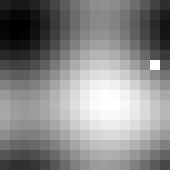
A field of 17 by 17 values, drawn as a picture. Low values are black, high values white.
A single lone cell is far higher than the cells round it. The middle right is the roughest part. The top left is the ninth with the lowest average. No regular stripes run through it.
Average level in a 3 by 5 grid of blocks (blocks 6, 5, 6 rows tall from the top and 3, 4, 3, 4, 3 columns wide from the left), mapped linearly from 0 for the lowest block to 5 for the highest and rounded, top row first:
0 1 3 3 1
2 3 5 5 4
2 3 4 4 3
